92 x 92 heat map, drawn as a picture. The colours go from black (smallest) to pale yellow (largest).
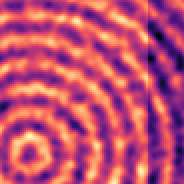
There are no lone odd cells. The left part is higher, up to a seam about 80% of the way across. Concentric rings centre on the bottom left. The halves do not mirror each other.
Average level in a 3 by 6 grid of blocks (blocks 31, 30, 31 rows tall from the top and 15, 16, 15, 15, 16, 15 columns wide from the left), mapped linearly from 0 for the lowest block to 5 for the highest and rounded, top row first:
344540 | 455440 | 444531
